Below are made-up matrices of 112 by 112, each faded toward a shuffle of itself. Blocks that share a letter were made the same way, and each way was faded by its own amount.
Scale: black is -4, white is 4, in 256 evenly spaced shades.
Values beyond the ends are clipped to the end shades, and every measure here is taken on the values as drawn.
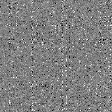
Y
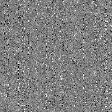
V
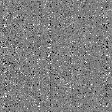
Y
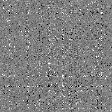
Y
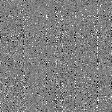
Y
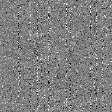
V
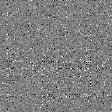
Y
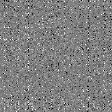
Y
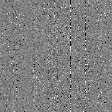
V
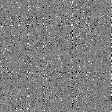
Y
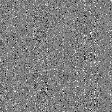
V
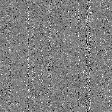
V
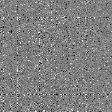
Y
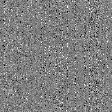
V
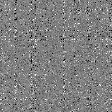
Y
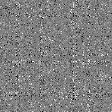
Y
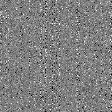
V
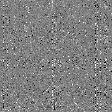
Y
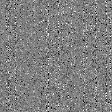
V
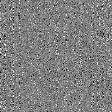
V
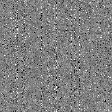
V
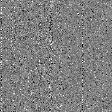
V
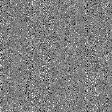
V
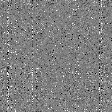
Y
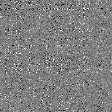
Y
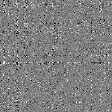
Y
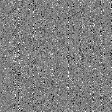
V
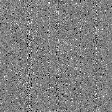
V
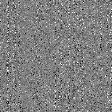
V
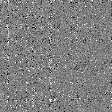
Y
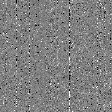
V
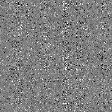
Y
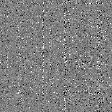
Y
